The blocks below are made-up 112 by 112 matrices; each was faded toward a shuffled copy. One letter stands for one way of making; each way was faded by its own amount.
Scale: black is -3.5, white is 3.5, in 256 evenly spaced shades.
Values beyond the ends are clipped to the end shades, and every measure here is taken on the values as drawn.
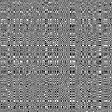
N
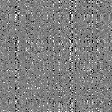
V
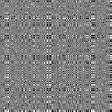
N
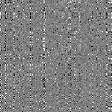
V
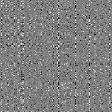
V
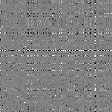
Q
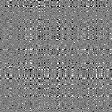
Q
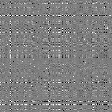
Q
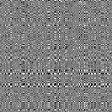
N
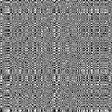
N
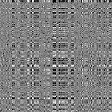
N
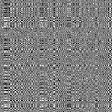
N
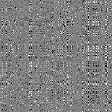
V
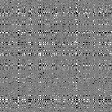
Q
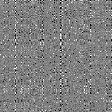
V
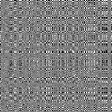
N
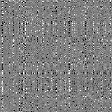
V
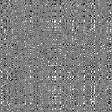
V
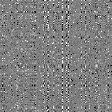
V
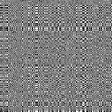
N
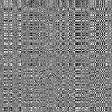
N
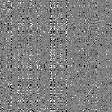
V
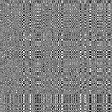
N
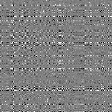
Q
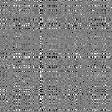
Q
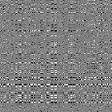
Q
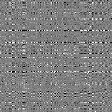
Q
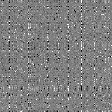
V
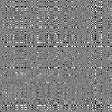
Q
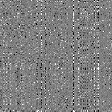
V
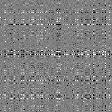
Q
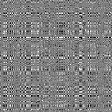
N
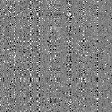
V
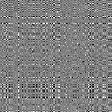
N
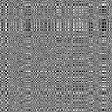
N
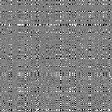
Q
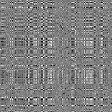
N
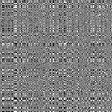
N
